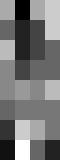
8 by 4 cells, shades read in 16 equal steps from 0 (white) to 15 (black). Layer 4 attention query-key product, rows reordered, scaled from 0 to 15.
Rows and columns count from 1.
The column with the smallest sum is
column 4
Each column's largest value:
14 15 11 13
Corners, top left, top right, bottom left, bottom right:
5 3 14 13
